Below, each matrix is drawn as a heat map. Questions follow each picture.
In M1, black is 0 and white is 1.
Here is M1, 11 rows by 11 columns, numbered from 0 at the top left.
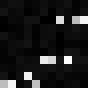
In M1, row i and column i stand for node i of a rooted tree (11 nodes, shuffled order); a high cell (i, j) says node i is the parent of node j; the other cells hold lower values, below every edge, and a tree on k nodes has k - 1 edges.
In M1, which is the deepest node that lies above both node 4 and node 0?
10
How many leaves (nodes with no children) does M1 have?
7
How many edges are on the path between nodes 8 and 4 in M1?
4
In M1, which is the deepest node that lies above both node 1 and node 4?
10
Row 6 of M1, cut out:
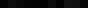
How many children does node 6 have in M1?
0
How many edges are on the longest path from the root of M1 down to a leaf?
2
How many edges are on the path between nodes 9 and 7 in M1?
2
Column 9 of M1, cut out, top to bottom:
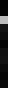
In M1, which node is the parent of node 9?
2
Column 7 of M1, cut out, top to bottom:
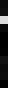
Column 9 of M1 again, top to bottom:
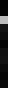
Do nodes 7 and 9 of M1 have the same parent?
yes
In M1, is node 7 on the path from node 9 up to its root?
no
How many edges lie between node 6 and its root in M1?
2
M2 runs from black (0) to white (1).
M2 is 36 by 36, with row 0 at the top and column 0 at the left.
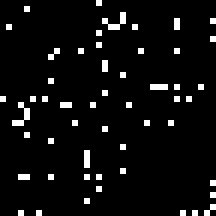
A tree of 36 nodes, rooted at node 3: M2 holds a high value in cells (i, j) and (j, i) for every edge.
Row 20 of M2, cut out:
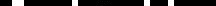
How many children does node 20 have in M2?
4
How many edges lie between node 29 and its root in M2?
1
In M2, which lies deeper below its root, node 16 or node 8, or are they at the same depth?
the same depth
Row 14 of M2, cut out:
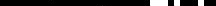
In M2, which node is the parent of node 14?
29
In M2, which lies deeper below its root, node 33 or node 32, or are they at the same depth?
node 33
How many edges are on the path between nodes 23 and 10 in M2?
5
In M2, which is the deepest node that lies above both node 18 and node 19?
4
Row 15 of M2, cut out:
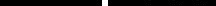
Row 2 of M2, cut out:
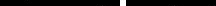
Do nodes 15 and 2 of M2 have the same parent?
no
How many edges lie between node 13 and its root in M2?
3
